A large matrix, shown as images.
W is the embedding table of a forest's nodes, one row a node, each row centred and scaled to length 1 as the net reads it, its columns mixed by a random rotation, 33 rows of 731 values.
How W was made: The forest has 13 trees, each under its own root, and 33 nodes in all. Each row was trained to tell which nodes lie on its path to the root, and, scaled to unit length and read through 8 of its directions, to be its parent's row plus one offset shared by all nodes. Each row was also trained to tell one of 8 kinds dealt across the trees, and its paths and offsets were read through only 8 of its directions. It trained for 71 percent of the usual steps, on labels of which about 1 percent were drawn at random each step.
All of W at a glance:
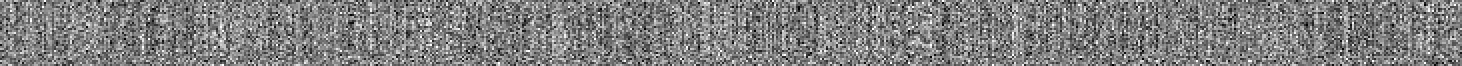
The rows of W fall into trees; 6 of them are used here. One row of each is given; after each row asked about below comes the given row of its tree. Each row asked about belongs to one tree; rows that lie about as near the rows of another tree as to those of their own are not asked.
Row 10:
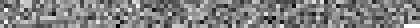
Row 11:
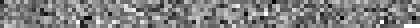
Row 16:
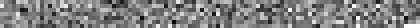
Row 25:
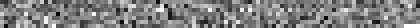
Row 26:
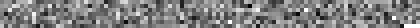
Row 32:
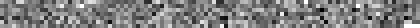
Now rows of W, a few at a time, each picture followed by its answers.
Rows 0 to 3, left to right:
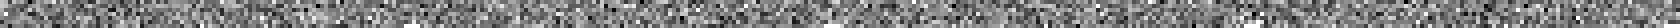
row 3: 25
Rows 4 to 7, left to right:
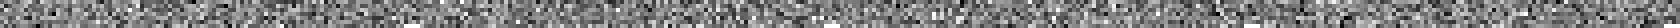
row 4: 10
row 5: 10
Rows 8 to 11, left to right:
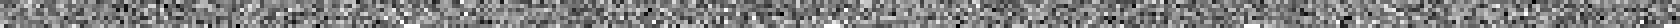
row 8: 16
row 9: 10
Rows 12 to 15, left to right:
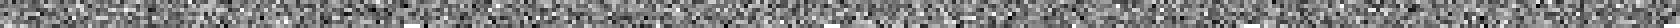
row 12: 11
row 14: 25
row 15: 32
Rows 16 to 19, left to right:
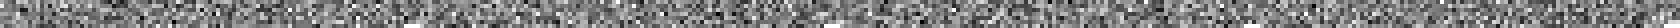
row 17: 26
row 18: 32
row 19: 10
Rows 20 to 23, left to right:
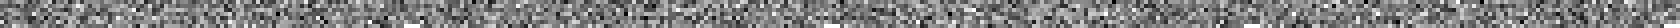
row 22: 11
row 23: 26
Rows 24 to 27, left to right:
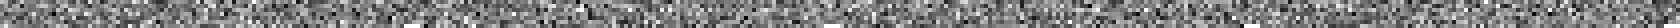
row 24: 26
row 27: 32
